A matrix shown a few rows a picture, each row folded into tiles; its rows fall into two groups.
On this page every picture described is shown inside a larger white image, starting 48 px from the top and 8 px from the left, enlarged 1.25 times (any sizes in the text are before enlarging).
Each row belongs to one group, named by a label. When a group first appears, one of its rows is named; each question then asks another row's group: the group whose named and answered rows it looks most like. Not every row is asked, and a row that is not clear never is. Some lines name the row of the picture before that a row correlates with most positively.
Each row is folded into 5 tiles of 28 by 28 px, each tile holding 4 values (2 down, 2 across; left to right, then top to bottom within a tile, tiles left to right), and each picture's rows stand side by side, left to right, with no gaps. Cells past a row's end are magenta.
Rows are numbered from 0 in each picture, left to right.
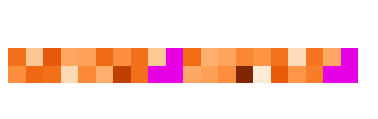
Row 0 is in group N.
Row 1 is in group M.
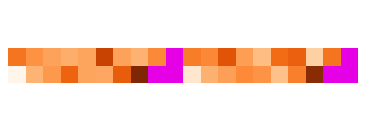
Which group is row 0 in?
M
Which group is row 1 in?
M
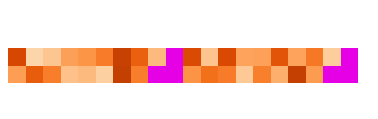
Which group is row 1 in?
N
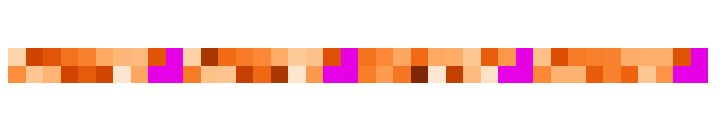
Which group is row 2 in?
M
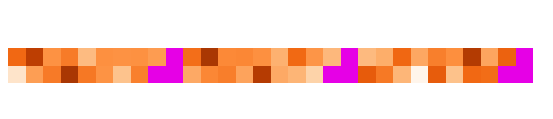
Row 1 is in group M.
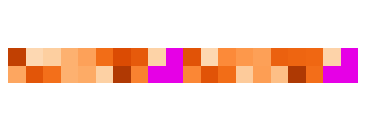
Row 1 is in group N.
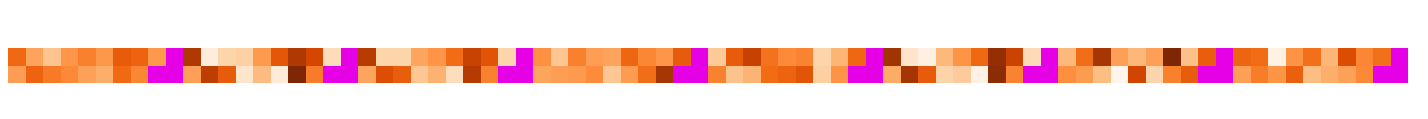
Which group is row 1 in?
N
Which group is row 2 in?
N
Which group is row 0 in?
N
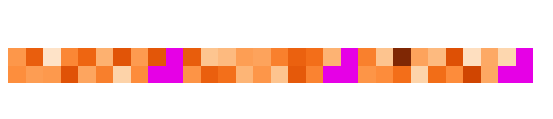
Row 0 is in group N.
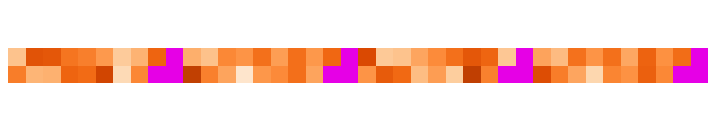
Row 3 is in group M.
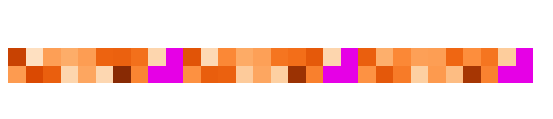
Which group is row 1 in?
N
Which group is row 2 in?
N
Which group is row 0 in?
N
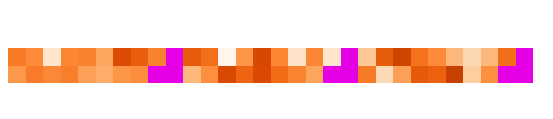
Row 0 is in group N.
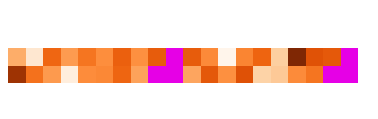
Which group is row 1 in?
N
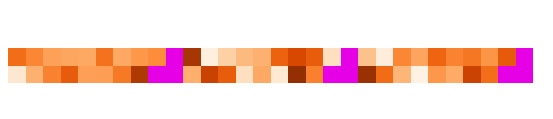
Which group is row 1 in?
N
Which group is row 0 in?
M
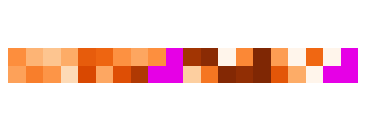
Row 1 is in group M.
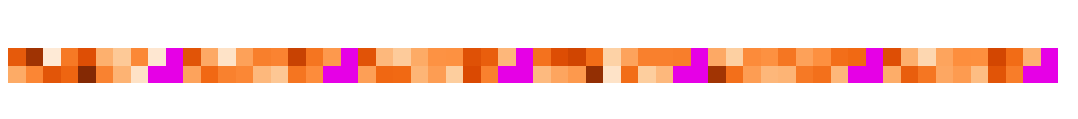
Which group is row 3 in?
M
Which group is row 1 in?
N
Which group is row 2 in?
N
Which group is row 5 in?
N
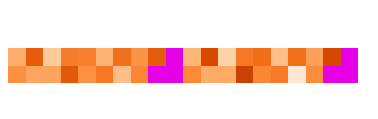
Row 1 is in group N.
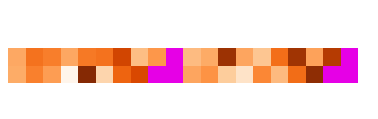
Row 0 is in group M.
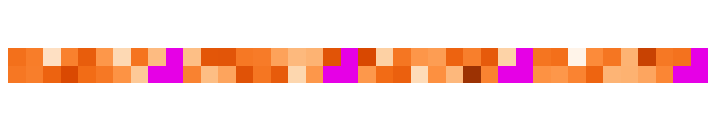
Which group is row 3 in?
N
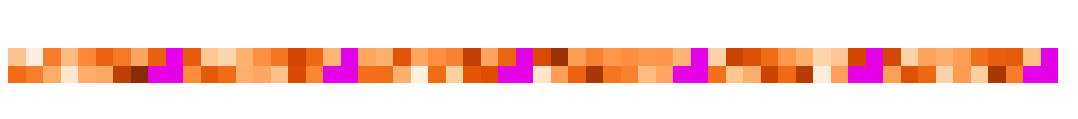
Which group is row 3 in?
M
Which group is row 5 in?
N
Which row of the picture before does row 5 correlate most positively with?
2
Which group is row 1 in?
N
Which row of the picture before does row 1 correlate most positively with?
2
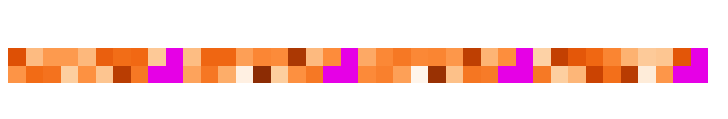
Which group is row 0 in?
N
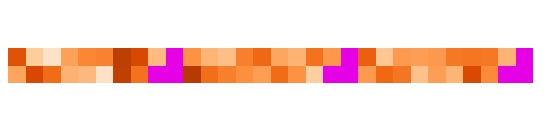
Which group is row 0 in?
N
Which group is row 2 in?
N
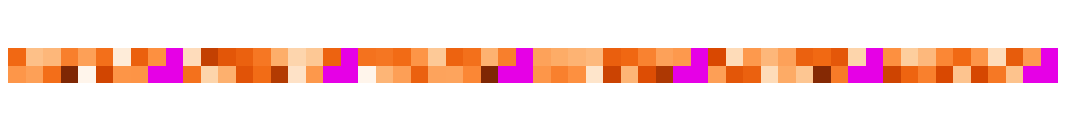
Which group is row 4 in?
N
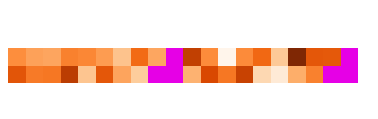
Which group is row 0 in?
M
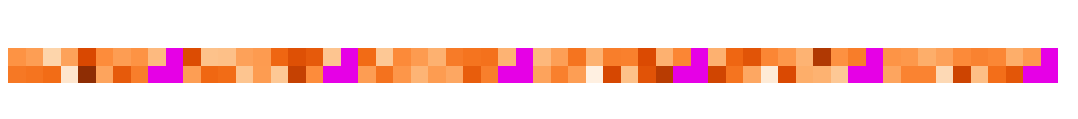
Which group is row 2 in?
N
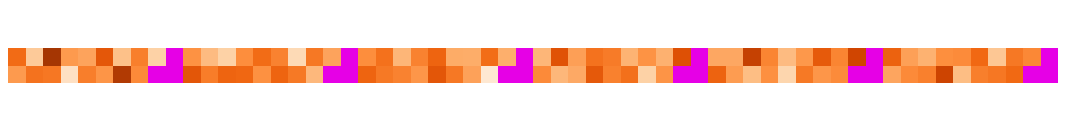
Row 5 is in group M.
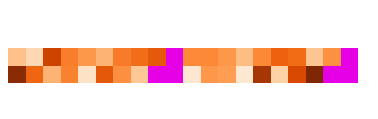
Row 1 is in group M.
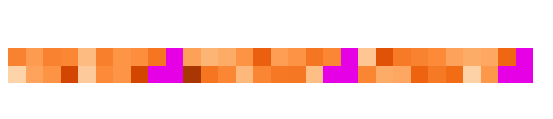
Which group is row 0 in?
M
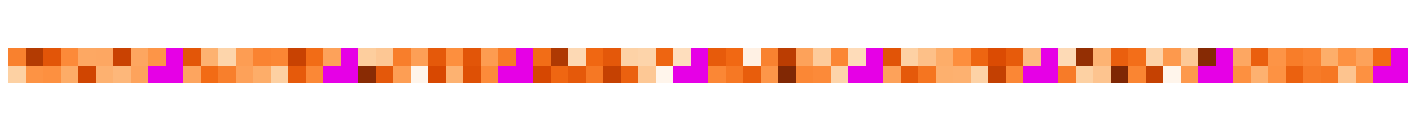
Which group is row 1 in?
N
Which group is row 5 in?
N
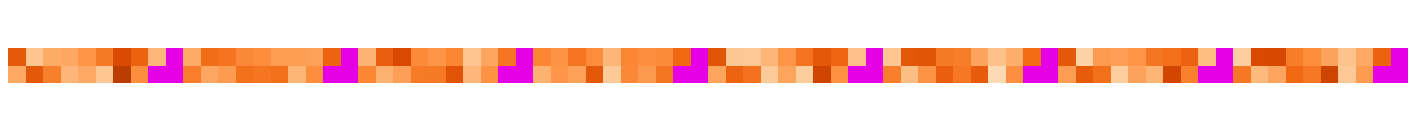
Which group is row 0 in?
N
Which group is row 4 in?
N
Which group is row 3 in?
M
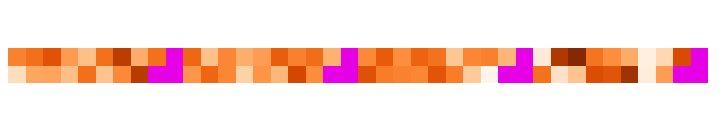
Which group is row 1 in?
N
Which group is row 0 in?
M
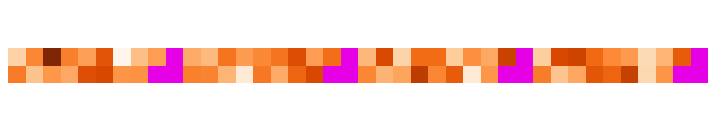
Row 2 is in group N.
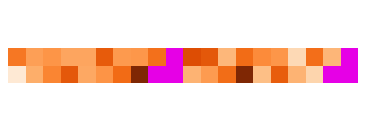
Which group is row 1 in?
M
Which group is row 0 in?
M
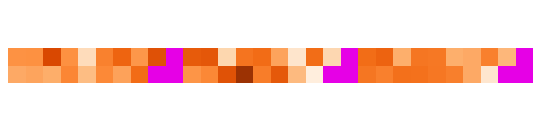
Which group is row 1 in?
M
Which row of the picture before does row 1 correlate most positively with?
1
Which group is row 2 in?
M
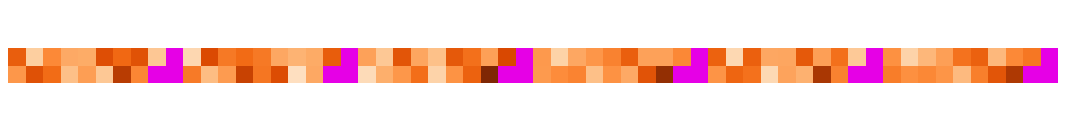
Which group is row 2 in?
M
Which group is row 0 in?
N
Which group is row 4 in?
N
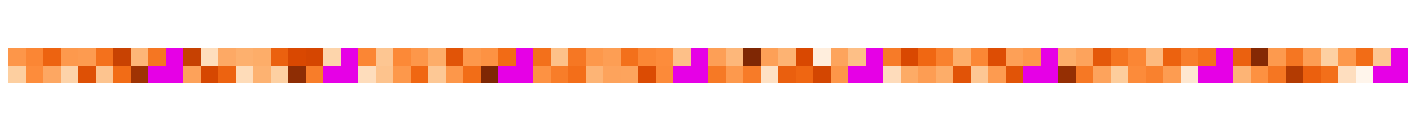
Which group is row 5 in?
M
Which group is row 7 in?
M
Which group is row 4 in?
N
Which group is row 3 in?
N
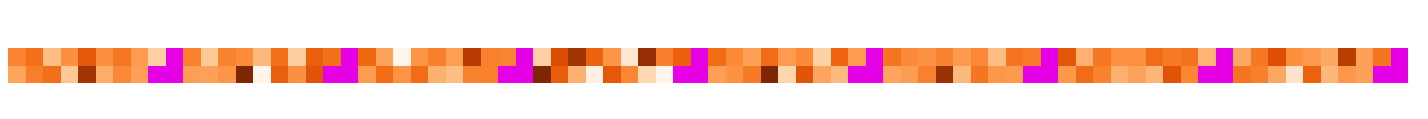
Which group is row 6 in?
N
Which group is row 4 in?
M
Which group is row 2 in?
N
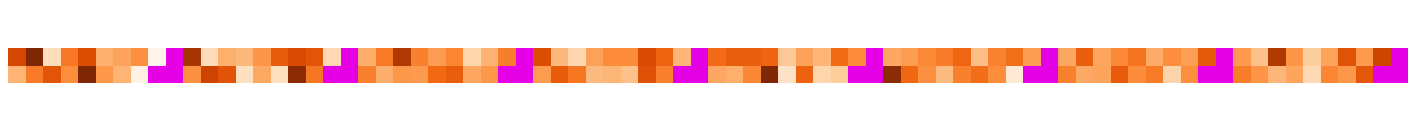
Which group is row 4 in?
M
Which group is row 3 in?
N
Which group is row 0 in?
M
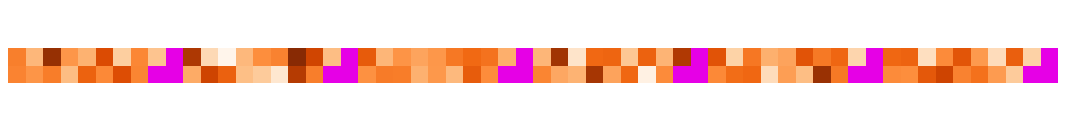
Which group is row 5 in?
M
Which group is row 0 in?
N
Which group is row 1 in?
N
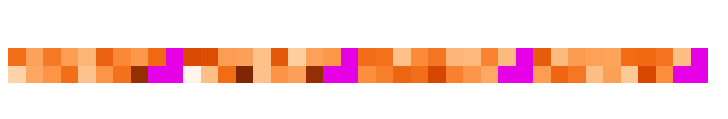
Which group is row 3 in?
N
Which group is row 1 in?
M
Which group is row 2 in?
M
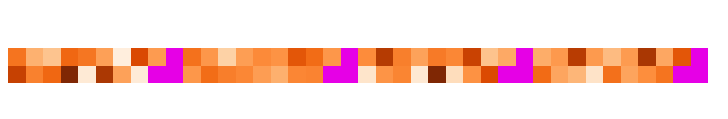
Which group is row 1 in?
N
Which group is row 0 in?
M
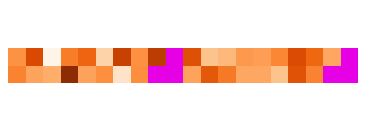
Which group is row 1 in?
N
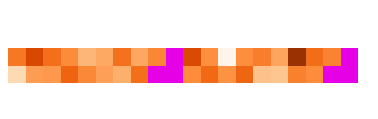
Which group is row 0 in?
M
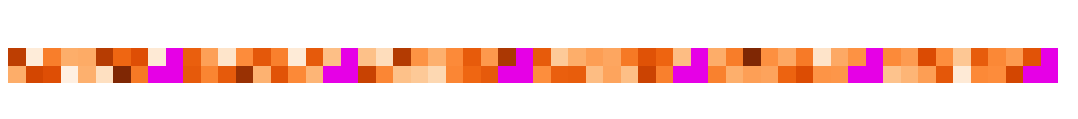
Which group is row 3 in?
N
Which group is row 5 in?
M
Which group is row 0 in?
N
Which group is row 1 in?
M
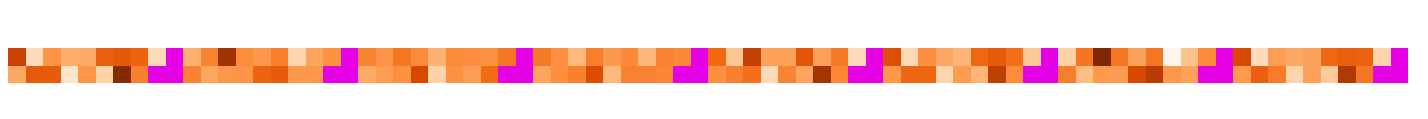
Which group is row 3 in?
M
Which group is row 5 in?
N
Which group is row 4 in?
N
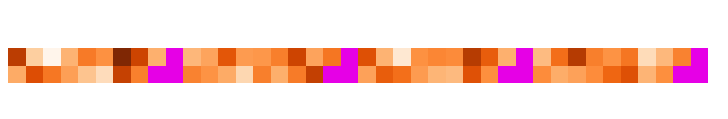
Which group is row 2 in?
N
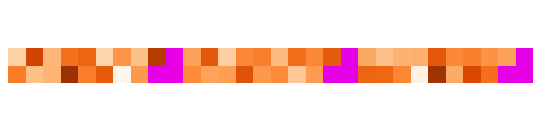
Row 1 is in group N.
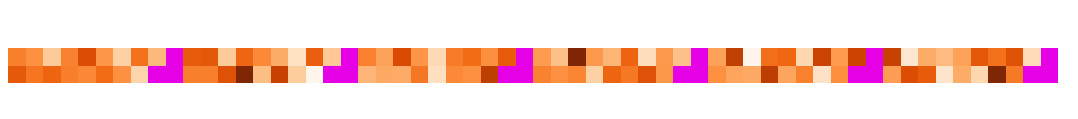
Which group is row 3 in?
N
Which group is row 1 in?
M
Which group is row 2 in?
M
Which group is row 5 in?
N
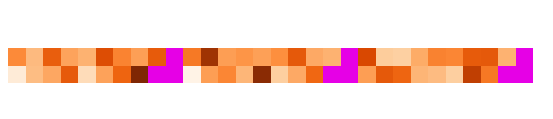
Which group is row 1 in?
M
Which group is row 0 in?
M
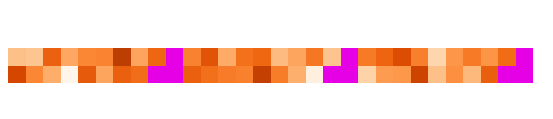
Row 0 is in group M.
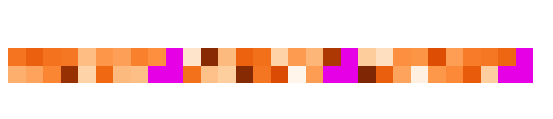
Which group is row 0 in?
M
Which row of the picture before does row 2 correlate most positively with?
0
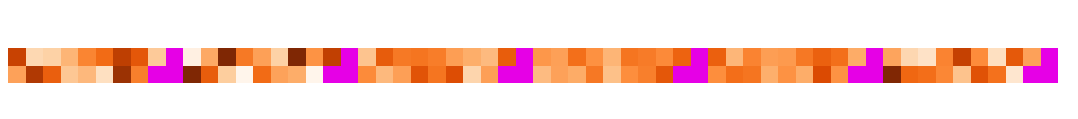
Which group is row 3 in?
M
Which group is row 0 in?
N
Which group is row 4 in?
N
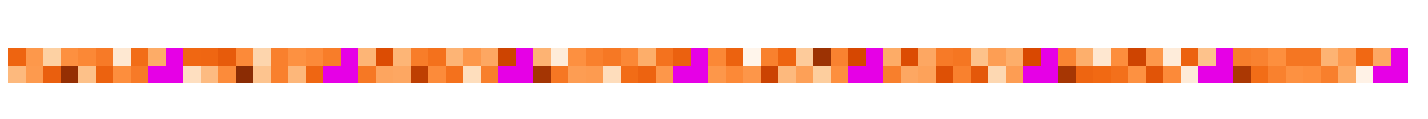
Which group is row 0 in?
M
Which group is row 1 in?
M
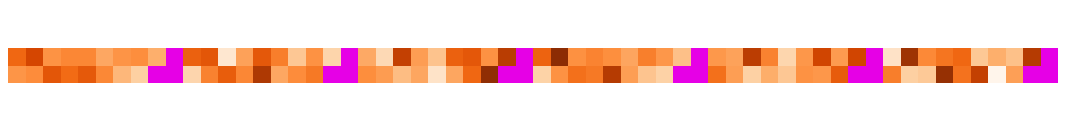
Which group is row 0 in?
M
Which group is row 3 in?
M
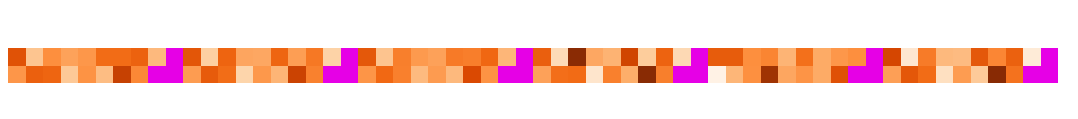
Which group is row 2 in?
N
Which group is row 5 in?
N
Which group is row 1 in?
N
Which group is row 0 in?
N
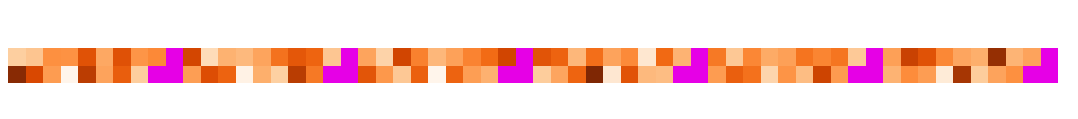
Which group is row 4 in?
N
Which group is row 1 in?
N
